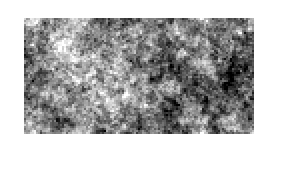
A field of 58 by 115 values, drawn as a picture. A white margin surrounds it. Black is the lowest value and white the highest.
The halves do not mirror each other. The texture is blotchy. The ninth with the highest average is the top left. The histogram is bell-shaped. The ninth with the lowest average is the middle right.
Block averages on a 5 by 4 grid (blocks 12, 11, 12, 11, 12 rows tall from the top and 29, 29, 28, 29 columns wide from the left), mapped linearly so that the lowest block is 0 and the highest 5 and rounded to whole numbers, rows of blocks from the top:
5 3 3 2
5 4 2 2
3 5 1 0
3 5 2 0
3 3 1 3
